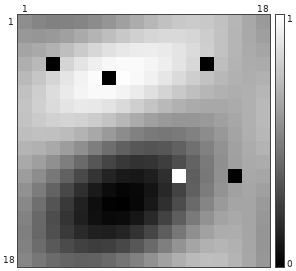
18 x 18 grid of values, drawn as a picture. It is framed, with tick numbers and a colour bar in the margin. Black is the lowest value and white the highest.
The ninth with the highest average is the top middle. The bottom right is the smoothest part. The ninth with the lowest average is the bottom middle. Five lone cells stand out: one far higher and four far lower than their neighbours.
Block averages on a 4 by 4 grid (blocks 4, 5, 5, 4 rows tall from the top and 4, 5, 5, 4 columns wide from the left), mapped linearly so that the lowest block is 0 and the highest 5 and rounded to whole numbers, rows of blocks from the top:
3 5 5 4 / 5 5 4 4 / 3 0 1 3 / 2 0 3 4
